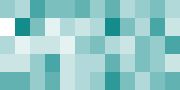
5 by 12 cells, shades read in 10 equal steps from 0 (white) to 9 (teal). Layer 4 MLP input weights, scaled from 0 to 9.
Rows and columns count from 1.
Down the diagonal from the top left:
4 9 2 7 2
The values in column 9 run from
2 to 5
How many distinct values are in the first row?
5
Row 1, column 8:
6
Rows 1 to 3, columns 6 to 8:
6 4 6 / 2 3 9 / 4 5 3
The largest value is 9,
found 2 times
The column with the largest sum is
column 8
